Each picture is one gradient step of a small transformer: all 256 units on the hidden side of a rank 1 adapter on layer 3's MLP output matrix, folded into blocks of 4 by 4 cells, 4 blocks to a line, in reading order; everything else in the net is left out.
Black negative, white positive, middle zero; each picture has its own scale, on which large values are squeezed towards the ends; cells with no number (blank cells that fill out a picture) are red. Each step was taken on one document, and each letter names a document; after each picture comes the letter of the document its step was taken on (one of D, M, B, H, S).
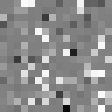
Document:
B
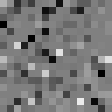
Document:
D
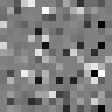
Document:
B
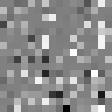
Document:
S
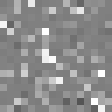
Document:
D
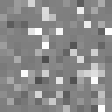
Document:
S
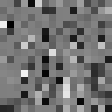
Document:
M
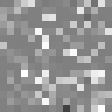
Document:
S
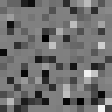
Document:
M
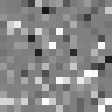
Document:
M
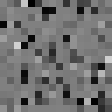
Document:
M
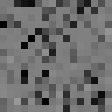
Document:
M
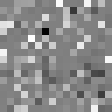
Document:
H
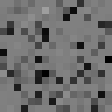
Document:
H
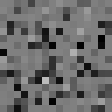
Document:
H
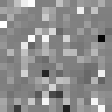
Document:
B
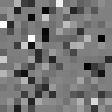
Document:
D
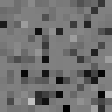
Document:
B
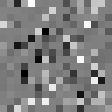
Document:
D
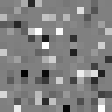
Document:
S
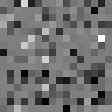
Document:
M
